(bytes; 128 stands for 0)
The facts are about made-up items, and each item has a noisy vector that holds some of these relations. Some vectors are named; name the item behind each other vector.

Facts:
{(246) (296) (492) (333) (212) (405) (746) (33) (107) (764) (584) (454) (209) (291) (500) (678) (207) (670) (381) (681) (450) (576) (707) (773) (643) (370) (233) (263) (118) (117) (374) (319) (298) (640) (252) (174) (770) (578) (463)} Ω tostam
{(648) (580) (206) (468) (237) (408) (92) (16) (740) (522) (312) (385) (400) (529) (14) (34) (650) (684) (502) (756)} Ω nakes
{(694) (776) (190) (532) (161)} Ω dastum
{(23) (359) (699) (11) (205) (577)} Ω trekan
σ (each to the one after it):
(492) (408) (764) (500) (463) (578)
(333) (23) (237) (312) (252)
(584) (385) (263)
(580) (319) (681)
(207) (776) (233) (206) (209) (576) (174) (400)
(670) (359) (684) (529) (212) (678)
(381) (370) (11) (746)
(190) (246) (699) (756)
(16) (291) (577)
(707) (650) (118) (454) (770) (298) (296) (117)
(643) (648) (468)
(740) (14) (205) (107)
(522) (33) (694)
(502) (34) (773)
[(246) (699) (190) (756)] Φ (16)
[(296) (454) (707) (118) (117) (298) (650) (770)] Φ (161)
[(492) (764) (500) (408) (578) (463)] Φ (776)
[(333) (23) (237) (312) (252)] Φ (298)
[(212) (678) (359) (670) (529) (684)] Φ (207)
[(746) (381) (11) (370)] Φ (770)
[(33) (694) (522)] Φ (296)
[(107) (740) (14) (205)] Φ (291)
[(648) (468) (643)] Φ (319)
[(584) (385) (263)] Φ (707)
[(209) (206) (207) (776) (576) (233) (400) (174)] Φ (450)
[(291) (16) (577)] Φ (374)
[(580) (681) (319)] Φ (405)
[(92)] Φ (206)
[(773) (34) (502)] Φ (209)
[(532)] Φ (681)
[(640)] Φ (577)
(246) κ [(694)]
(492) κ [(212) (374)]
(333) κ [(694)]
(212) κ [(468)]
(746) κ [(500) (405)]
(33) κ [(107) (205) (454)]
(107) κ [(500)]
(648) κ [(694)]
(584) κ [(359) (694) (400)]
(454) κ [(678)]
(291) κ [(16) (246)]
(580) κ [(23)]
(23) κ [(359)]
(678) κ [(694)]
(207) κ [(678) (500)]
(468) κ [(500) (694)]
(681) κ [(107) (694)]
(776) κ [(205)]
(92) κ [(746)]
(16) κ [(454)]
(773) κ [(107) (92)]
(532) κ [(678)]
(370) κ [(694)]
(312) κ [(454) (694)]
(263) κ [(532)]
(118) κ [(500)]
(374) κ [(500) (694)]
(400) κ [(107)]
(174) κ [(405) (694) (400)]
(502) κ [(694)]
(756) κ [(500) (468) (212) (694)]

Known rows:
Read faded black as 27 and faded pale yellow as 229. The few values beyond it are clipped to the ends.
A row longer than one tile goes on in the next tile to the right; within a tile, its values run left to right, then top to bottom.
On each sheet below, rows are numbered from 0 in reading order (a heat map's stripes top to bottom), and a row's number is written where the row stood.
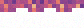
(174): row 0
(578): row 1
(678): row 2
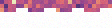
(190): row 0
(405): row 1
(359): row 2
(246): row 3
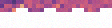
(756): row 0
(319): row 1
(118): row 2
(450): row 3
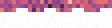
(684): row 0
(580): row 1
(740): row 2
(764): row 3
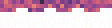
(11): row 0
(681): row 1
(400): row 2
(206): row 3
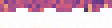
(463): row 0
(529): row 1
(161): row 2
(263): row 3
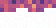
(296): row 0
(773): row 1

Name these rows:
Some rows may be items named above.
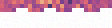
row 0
(233)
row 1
(492)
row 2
(773)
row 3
(576)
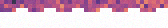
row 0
(468)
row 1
(648)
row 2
(174)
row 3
(312)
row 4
(92)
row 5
(333)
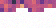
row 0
(746)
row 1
(298)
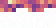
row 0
(776)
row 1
(502)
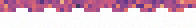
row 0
(463)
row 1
(296)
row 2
(23)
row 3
(118)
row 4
(400)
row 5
(577)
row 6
(408)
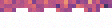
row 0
(33)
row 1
(500)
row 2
(205)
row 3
(23)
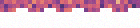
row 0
(650)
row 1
(584)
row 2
(522)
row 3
(532)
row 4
(23)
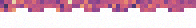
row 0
(16)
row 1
(770)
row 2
(190)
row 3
(212)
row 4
(643)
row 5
(291)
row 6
(770)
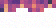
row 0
(263)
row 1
(694)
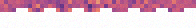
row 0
(209)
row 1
(699)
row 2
(14)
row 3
(522)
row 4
(161)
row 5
(370)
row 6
(454)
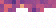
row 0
(107)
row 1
(648)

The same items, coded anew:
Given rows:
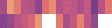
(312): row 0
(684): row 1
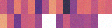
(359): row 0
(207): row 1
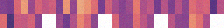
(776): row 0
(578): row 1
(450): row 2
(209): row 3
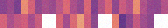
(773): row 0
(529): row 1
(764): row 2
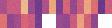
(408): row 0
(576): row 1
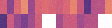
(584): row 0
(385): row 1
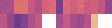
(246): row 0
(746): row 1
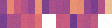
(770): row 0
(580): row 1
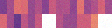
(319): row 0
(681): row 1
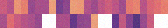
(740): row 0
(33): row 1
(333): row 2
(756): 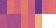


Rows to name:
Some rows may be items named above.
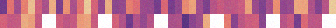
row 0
(400)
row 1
(400)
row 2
(319)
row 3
(33)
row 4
(408)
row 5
(580)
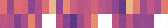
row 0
(16)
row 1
(454)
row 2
(190)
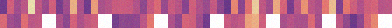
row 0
(212)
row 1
(161)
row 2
(263)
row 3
(233)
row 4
(400)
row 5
(502)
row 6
(454)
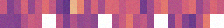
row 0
(291)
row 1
(190)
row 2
(14)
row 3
(370)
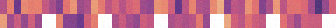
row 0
(500)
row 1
(694)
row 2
(648)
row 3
(502)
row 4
(92)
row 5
(699)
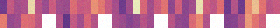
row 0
(212)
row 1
(532)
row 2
(492)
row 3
(678)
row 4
(174)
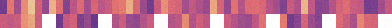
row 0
(400)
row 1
(643)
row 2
(23)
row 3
(468)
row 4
(107)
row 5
(764)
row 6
(577)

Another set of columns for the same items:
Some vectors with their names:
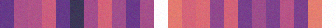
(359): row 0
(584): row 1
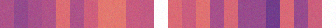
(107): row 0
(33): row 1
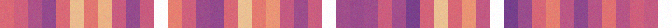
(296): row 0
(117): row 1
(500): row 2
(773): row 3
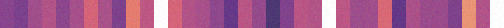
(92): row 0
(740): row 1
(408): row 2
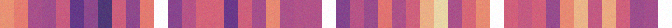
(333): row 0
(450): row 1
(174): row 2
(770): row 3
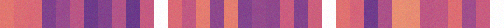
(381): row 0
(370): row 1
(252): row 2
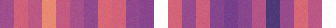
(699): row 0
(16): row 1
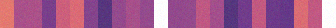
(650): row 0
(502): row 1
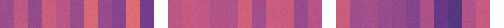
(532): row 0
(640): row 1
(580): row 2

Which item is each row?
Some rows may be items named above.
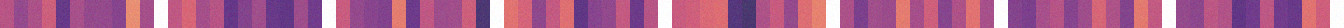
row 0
(408)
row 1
(190)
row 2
(694)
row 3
(23)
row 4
(492)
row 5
(468)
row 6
(92)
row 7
(502)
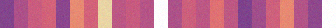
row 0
(209)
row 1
(205)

